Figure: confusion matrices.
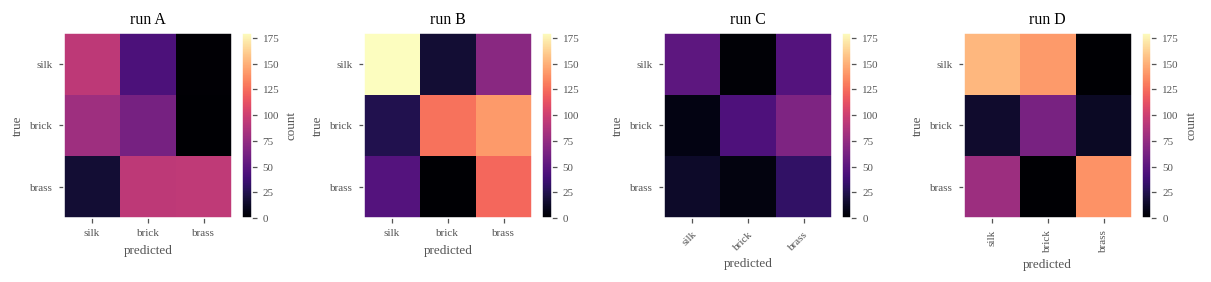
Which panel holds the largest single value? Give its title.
run B
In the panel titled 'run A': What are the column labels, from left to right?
silk, brick, brass
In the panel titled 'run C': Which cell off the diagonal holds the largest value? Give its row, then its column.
brick, brass
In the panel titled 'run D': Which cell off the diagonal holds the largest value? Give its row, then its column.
silk, brick
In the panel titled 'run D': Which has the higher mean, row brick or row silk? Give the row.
silk
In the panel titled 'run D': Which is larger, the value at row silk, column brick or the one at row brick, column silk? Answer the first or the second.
the first
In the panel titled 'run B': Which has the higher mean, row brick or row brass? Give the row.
brick
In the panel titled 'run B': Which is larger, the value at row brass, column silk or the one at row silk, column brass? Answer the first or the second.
the second
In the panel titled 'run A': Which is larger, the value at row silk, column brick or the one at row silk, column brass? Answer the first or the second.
the first
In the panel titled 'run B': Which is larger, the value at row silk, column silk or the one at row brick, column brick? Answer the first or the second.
the first
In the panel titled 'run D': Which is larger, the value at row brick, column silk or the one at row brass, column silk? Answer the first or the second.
the second
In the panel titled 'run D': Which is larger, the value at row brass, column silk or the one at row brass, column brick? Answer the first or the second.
the first
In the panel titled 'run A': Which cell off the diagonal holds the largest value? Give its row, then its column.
brass, brick
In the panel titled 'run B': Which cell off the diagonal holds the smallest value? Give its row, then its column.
brass, brick
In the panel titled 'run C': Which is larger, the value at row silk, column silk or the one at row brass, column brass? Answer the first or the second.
the first
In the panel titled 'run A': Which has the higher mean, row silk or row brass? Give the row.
brass
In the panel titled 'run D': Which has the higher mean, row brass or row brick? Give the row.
brass
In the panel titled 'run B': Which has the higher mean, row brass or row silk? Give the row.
silk
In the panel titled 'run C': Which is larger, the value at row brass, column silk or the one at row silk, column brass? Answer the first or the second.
the second
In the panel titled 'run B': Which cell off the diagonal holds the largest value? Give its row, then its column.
brick, brass
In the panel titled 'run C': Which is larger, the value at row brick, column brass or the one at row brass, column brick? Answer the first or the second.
the first
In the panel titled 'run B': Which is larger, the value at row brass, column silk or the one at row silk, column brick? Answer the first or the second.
the first
